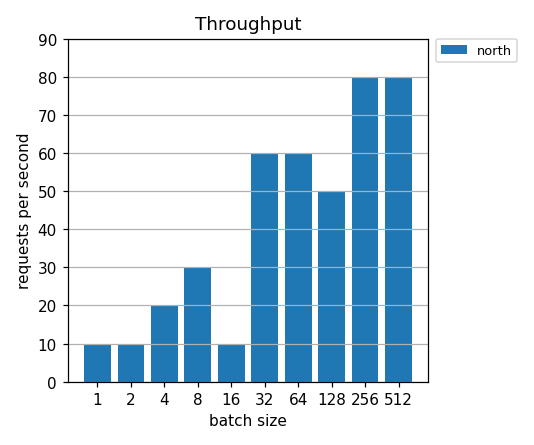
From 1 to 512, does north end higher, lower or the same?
higher
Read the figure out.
Title: Throughput
x-axis: batch size, ticks 1 2 4 8 16 32 64 128 256 512
y-axis: requests per second, ticks 0 10 20 30 40 50 60 70 80 90
Legend: north
Values:
north: 10 10 20 30 10 60 60 50 80 80
